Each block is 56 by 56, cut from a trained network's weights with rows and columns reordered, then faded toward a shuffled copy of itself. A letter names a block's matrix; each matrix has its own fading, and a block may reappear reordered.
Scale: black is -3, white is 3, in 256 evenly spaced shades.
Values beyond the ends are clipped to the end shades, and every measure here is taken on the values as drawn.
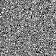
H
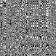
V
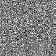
H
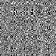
V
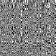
V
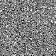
H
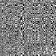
V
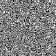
H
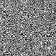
H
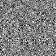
H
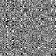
V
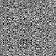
V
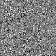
H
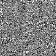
H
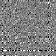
V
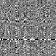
V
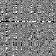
V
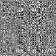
V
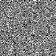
H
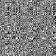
V
